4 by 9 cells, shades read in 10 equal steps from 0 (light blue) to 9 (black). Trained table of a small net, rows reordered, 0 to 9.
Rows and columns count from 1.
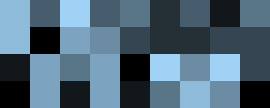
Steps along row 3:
down up down up down up down up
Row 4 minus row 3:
1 0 4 0 -1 4 -2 3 3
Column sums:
19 18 14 12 27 18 16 17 25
